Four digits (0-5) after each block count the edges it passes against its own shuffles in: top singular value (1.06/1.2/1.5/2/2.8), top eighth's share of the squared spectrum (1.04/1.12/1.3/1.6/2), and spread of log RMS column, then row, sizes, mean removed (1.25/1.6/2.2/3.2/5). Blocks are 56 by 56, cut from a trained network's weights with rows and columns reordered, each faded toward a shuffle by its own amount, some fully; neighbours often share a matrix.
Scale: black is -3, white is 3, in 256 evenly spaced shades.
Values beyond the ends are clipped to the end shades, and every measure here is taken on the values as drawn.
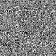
2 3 0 2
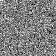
0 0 0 0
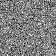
0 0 0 0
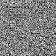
3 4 1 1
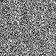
0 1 0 0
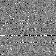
3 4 0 2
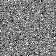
0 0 0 0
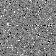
1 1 0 0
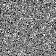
1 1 0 0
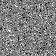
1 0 0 0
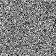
0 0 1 0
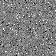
0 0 0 0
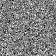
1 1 0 0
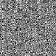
2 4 2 2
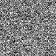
3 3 1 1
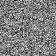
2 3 0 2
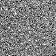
2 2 0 1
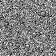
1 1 0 0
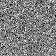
1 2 0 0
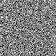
2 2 0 0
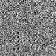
3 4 1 2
